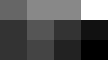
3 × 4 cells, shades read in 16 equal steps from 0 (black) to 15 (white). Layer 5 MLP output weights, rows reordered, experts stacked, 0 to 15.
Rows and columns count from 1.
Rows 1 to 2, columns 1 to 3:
6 8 8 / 3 5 3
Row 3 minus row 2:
0 -1 -1 -1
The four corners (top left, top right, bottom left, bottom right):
6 15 3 0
